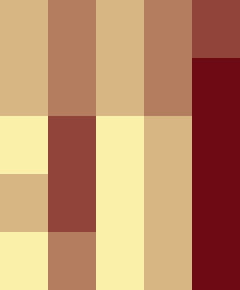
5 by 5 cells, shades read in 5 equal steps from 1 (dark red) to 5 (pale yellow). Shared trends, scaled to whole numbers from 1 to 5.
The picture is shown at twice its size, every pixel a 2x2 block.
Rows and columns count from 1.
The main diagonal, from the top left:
4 3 5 4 1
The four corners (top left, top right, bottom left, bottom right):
4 2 5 1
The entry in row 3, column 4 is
4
